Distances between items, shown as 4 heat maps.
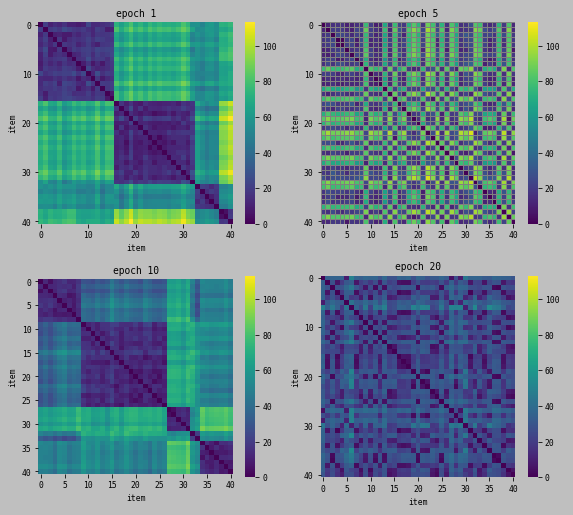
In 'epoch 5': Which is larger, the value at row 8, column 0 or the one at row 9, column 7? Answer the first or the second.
the second
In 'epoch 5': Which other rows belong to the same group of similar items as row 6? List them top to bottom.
0, 1, 2, 3, 4, 5, 7, 8, 10, 11, 12, 14, 16, 17, 21, 24, 26, 29, 30, 31, 34, 35, 36, 38, 40
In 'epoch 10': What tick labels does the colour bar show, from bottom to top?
0, 20, 40, 60, 80, 100
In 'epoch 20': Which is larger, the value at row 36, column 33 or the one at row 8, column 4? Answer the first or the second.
the first
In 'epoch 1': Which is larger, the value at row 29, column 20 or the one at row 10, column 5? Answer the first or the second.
the second
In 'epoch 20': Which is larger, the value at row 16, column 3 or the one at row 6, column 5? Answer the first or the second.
the second
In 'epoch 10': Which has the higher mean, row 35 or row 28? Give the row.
28
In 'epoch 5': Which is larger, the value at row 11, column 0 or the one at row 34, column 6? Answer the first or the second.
the second
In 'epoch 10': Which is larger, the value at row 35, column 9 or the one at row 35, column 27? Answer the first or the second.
the second
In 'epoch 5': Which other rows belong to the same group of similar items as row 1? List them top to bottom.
0, 2, 3, 4, 5, 6, 7, 8, 10, 11, 12, 14, 16, 17, 21, 24, 26, 29, 30, 31, 34, 35, 36, 38, 40
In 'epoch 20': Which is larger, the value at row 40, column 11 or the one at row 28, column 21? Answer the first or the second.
the first
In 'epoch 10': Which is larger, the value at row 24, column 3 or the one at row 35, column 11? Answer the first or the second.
the second
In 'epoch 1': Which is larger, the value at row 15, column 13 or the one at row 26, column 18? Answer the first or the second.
the first
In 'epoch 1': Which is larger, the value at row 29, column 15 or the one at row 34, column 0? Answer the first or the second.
the first
